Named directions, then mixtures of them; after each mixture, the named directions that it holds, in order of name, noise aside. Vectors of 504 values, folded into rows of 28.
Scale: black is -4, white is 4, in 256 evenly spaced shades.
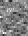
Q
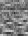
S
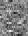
Q, S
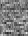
S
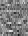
Q, S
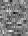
Q, S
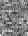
Q, S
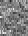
Q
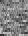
Q, S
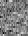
Q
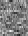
Q, S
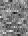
Q, S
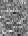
Q, S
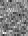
Q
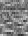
S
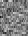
Q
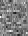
Q, S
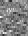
Q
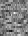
Q, S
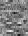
Q, S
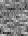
Q, S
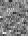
Q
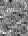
Q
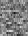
Q, S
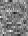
Q, S
